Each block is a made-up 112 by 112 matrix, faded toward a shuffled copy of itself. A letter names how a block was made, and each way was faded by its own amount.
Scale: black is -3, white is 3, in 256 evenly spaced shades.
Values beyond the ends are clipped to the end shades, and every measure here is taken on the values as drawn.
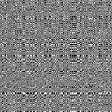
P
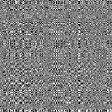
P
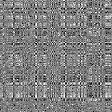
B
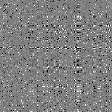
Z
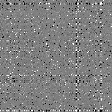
Z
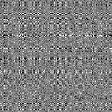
P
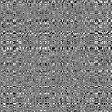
P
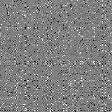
Z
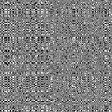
B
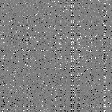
Z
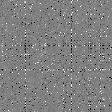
Z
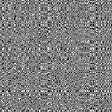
B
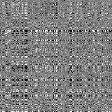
P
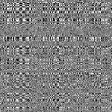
P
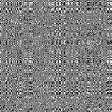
B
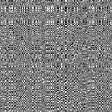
B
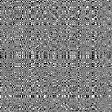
B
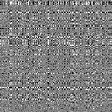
P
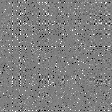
Z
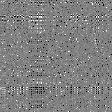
Z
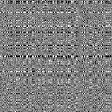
P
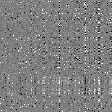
Z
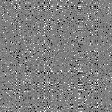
Z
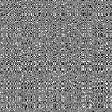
B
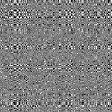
P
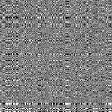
P
